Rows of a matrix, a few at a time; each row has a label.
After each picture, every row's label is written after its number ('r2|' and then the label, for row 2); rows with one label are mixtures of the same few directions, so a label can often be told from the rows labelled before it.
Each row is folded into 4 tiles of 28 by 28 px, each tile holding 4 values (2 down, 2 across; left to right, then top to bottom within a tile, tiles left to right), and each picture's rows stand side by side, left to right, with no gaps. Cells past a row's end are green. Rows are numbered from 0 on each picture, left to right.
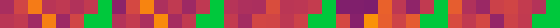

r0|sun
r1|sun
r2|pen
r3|pen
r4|sun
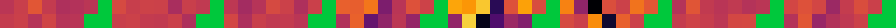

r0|sun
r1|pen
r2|pen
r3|pen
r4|pen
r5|sun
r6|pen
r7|pen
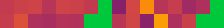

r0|pen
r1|sun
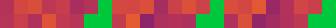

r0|sun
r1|pen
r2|pen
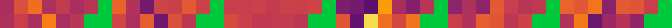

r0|sun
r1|sun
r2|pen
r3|pen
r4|pen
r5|pen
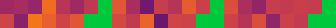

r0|pen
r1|sun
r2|sun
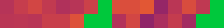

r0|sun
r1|pen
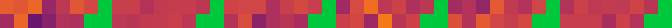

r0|pen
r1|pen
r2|pen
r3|sun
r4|pen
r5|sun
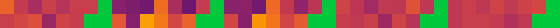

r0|sun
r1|pen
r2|pen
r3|sun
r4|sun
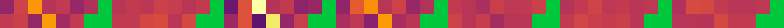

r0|sun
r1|pen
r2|sun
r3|sun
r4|sun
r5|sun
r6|sun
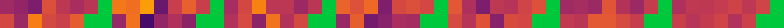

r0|pen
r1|pen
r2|sun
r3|pen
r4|sun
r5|pen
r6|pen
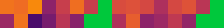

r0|pen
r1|pen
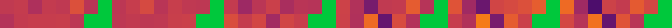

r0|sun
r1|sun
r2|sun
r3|sun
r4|sun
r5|sun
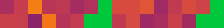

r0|sun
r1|pen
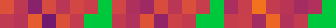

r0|sun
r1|sun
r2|sun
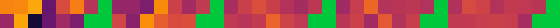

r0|pen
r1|pen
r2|sun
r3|sun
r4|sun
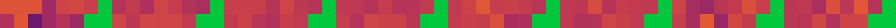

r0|pen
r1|pen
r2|pen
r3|pen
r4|sun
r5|sun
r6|sun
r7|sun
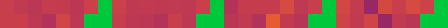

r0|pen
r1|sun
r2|sun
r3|sun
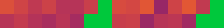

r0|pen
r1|pen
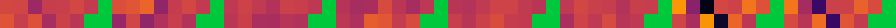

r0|sun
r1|pen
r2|pen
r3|pen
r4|pen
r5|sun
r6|sun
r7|sun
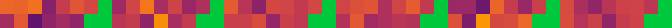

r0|pen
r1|sun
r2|sun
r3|pen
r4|pen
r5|sun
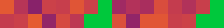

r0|sun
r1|pen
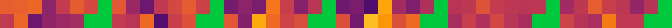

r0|pen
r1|sun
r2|pen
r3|pen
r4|sun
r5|sun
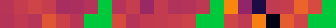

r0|sun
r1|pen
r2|sun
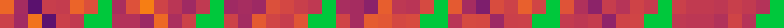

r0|sun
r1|sun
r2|pen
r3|pen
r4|sun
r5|sun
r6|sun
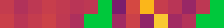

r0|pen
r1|sun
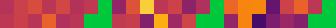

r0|sun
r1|sun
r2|pen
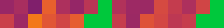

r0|pen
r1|pen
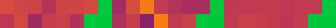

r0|pen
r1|sun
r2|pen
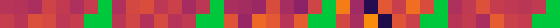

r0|pen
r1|sun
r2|pen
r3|sun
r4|sun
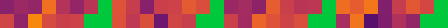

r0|pen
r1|sun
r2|pen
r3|pen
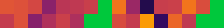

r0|pen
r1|sun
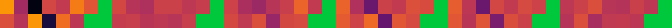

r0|sun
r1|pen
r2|sun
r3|sun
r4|sun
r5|pen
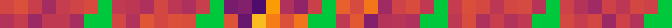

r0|pen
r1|pen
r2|pen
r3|pen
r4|pen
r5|sun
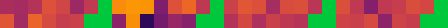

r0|pen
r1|pen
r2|pen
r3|sun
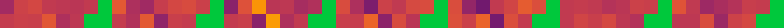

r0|sun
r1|sun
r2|sun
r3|sun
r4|sun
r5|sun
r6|sun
